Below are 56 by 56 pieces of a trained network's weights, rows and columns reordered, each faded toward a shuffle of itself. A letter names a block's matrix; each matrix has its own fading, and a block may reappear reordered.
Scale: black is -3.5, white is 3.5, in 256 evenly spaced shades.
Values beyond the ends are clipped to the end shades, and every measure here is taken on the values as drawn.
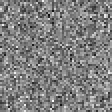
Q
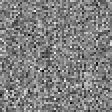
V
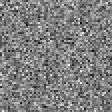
Q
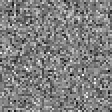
Q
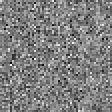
Q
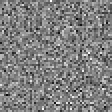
Q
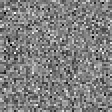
Q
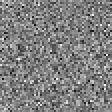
Q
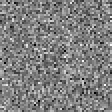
Q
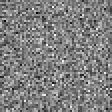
Q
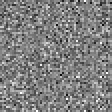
Q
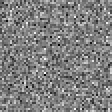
Q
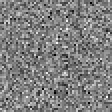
Q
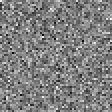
V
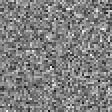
V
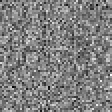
V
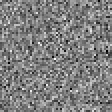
Q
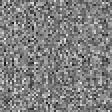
V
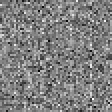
V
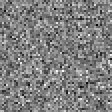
Q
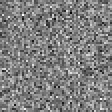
V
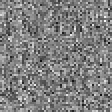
V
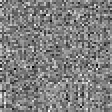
V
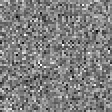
Q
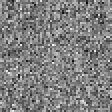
V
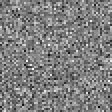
Q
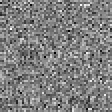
V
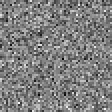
Q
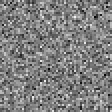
V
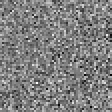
V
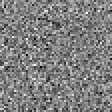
Q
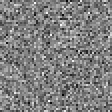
V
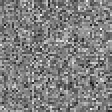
V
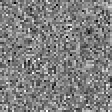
Q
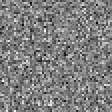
Q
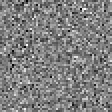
V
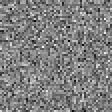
Q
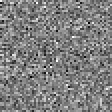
Q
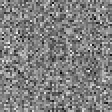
V
